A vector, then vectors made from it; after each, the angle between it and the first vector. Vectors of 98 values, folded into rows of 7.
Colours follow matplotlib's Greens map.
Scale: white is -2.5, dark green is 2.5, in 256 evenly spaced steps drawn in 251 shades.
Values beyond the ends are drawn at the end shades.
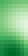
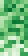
partly opposed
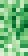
partly opposed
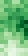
nearly opposite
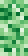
orthogonal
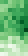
nearly opposite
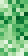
partly opposed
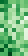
partly aligned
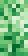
partly aligned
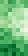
nearly parallel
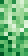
partly aligned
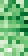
partly opposed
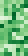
orthogonal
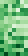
partly aligned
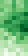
nearly opposite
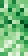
partly opposed
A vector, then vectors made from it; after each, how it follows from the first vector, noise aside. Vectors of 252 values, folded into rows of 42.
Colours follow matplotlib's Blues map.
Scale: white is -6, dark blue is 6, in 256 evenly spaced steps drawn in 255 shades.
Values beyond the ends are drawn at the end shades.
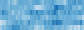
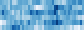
scaled up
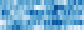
scaled up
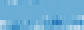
partly zeroed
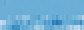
partly zeroed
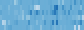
partly zeroed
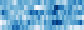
scaled up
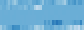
partly zeroed
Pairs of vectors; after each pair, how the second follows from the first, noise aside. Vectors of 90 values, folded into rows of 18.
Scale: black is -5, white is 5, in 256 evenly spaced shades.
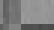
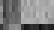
scaled up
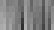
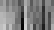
scaled up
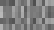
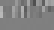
partly zeroed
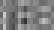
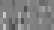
partly zeroed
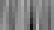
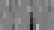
partly zeroed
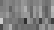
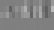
partly zeroed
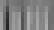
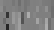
partly zeroed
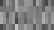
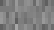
shrunk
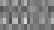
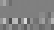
partly zeroed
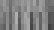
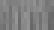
shrunk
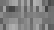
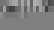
partly zeroed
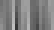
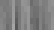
shrunk
